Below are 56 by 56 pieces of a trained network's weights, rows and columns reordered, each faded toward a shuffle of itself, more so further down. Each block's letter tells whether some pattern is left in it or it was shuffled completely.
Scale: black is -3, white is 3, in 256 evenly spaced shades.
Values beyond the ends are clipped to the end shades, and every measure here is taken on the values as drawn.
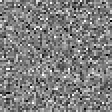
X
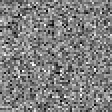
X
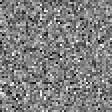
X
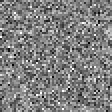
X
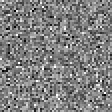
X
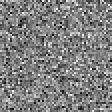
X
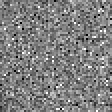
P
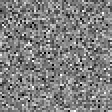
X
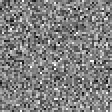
X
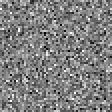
X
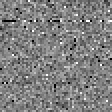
X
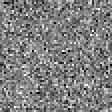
X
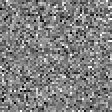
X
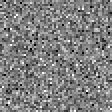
P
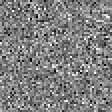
X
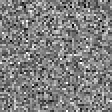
P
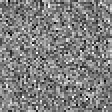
X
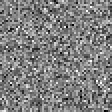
P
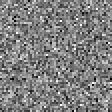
X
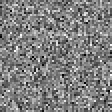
P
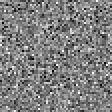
P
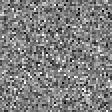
P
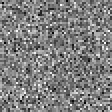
X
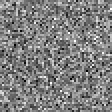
P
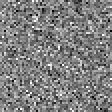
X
